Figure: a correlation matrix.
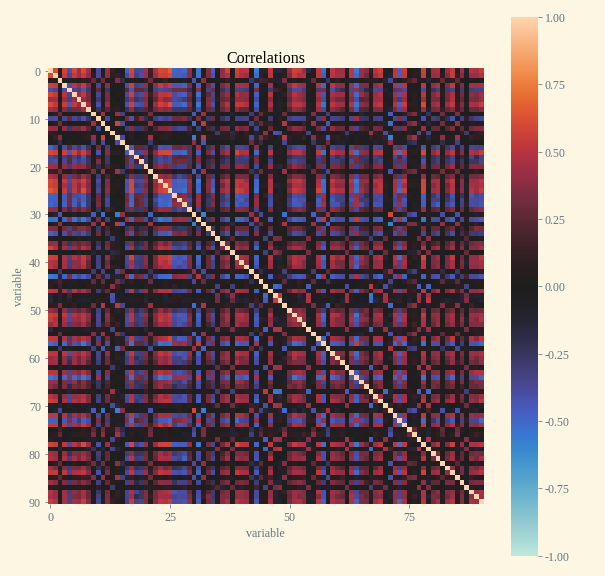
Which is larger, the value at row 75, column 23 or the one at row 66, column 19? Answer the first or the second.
the first
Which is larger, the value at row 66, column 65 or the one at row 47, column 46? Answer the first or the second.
the first
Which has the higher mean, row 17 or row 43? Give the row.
17
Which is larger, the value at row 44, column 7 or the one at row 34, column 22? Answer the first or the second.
the first
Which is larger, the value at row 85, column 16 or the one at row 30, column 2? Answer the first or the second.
the first
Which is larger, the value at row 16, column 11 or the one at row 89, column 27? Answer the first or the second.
the first
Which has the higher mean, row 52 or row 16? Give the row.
52
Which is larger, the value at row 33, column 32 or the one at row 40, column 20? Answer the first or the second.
the second
